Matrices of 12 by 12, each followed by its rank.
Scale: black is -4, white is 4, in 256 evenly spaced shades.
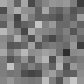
full rank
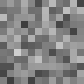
full rank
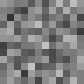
full rank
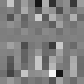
two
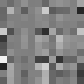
two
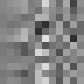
two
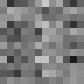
two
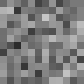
full rank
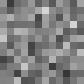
full rank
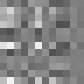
two
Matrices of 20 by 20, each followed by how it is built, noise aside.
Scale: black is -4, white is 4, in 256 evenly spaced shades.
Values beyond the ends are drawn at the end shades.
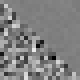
lower triangular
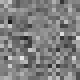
low rank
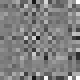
low rank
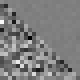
lower triangular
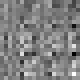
low rank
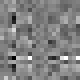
low rank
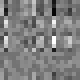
low rank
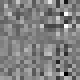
low rank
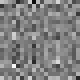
low rank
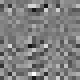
low rank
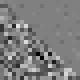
lower triangular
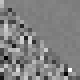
lower triangular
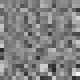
low rank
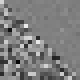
lower triangular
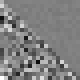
lower triangular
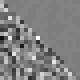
lower triangular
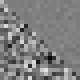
lower triangular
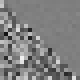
lower triangular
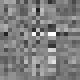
low rank
